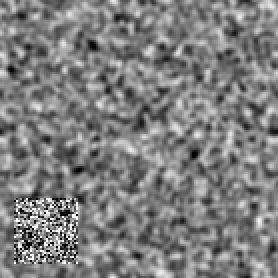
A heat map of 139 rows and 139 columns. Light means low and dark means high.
Roughest part: bottom left. Grain: blotchy. Odd patch: rougher, in the bottom left. Mirror symmetry: none.
